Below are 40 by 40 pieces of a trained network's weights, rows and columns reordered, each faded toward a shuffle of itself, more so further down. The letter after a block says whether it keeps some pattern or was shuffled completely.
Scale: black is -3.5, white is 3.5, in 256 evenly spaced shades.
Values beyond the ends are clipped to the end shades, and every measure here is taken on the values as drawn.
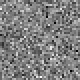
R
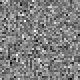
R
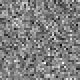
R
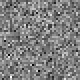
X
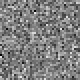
R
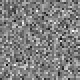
R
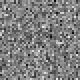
R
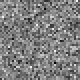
R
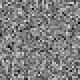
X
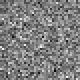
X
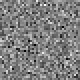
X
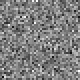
X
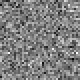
X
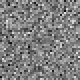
R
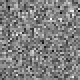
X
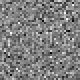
X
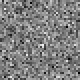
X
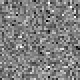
X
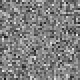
R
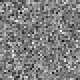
R
